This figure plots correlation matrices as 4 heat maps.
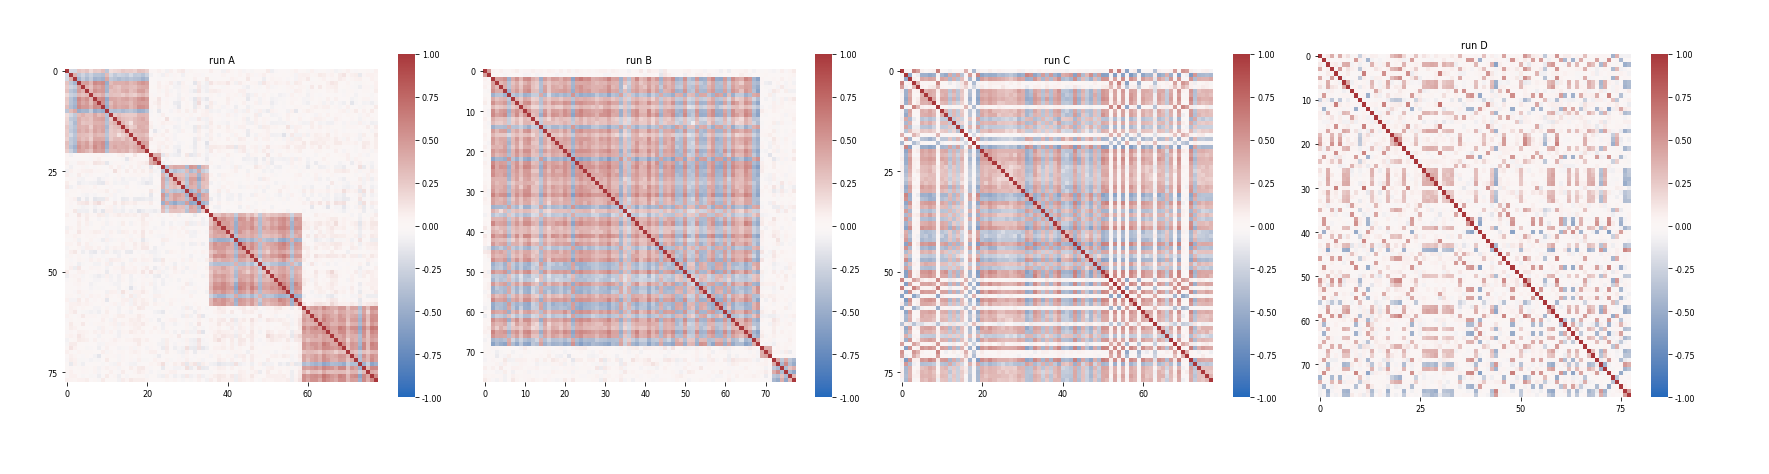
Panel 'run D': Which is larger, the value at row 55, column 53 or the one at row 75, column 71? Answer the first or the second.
the first
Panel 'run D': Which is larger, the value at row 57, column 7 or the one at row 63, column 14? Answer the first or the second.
the first
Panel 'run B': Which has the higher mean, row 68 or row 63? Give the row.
63
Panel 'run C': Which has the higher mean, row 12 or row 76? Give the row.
76
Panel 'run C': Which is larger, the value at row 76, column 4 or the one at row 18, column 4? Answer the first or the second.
the first
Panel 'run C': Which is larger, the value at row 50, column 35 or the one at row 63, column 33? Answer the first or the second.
the second
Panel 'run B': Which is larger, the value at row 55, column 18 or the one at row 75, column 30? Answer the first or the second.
the second
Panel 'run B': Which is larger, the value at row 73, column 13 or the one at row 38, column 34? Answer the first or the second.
the first
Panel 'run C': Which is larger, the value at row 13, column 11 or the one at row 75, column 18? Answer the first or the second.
the first
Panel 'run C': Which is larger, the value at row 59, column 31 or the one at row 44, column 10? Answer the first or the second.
the first
